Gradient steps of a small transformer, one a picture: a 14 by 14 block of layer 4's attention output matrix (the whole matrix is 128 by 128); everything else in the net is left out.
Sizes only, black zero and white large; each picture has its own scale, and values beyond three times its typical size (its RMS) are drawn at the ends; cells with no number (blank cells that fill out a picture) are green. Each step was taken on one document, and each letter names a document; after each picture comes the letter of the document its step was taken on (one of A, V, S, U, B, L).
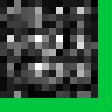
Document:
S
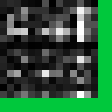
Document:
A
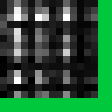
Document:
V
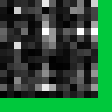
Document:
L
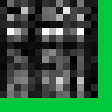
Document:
A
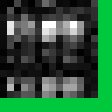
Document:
A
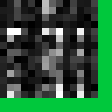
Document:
A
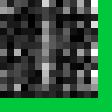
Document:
L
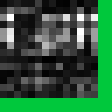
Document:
S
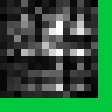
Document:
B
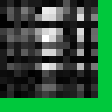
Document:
S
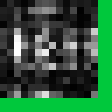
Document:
V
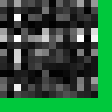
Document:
L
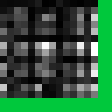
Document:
L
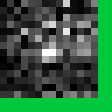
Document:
B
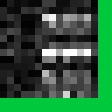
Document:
B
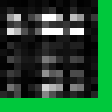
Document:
A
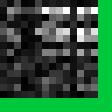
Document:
S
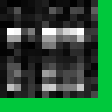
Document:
A
